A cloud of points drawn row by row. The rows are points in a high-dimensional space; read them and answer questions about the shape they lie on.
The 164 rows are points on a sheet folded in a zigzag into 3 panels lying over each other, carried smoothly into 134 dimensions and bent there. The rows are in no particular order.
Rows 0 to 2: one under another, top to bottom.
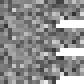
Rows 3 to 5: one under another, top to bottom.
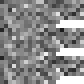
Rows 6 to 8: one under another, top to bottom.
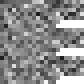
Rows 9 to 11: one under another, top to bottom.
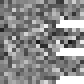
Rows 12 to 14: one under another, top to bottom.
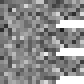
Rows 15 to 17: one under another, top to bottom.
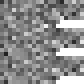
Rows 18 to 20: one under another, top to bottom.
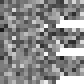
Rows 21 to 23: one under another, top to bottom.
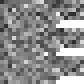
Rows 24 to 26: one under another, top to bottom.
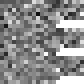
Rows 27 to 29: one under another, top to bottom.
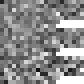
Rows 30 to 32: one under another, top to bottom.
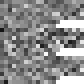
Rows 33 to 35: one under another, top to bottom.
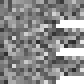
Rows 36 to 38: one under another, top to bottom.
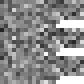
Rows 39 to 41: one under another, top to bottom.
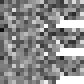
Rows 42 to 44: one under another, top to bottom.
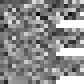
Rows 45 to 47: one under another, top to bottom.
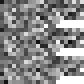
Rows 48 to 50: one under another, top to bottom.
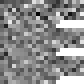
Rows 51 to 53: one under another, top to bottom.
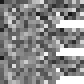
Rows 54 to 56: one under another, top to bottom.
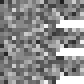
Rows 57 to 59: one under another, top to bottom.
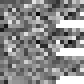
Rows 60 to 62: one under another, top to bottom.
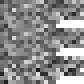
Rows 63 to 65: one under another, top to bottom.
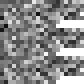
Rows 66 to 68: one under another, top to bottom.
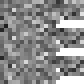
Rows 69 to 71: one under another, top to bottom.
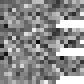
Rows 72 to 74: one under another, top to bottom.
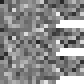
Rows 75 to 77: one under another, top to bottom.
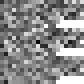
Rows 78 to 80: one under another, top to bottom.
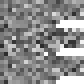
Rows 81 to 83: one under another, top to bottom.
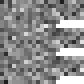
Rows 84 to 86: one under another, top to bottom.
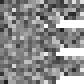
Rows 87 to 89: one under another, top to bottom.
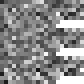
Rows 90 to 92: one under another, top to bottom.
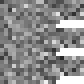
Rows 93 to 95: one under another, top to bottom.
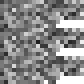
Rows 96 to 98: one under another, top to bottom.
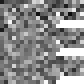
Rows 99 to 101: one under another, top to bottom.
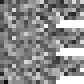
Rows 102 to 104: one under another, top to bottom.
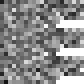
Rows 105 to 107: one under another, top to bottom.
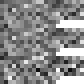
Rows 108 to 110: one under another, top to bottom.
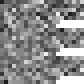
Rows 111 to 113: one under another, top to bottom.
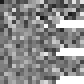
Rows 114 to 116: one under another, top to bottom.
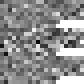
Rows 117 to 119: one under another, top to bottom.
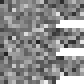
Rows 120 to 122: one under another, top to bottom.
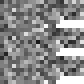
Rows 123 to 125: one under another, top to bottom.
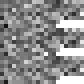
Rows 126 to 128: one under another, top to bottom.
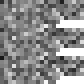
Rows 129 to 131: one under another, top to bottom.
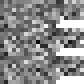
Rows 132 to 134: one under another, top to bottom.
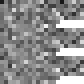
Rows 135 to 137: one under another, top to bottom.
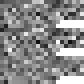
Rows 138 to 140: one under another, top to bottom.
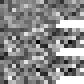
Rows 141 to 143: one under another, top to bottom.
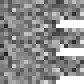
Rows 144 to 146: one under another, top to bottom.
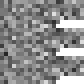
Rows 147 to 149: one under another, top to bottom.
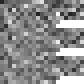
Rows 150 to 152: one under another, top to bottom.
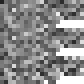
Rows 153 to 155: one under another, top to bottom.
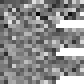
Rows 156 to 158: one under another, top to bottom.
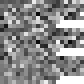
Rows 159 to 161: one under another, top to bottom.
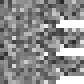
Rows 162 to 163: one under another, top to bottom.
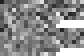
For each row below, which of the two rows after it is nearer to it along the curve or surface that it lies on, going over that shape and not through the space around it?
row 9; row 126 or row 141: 126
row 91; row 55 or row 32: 55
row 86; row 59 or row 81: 81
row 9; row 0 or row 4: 4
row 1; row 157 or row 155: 155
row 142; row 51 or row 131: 51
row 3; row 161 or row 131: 131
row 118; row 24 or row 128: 24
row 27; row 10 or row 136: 10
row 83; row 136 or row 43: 136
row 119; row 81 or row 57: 81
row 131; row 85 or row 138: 138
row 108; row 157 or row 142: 157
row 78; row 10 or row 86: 10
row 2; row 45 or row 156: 45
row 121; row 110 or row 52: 110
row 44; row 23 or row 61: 23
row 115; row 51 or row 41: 51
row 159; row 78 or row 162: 162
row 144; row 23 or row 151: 151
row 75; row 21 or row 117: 117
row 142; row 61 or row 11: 61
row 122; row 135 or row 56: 56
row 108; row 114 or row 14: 14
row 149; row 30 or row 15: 15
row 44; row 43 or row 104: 104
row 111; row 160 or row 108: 160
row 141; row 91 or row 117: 91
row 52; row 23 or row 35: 35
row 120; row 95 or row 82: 95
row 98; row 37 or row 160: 160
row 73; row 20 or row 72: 72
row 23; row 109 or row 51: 51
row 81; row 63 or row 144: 144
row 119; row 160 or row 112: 112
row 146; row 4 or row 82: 4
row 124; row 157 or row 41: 41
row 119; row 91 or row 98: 98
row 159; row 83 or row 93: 93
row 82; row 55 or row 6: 6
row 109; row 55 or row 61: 61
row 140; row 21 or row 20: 21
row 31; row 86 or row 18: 18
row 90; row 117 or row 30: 30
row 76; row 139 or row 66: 139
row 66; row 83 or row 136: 136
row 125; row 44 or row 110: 110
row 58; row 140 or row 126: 140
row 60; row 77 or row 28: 28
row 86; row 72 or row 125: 72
